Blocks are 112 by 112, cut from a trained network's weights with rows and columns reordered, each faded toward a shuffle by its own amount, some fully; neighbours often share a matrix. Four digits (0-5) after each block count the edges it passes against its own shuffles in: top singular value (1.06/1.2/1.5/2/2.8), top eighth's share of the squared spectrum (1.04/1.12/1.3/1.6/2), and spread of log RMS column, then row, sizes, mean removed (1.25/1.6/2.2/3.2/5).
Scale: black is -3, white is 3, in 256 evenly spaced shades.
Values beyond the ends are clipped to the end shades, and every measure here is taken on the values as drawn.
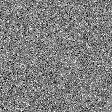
1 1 0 0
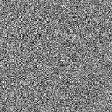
4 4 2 2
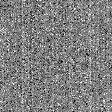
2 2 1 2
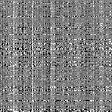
4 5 2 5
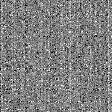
3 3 1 3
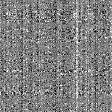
4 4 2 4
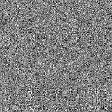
3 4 2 2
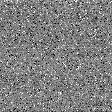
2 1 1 0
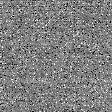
2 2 2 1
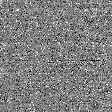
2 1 2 0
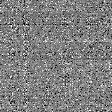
2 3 2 1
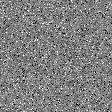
0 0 0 0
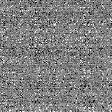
3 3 3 1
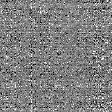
3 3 3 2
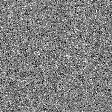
0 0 0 0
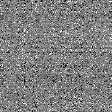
3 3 3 1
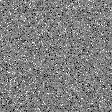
0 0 0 0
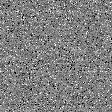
1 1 0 0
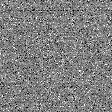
1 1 0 0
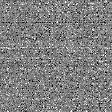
3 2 2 1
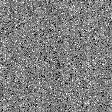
1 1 0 1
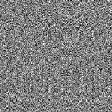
4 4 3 2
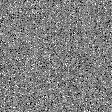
0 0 0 0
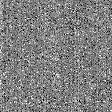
2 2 0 1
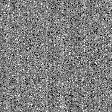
2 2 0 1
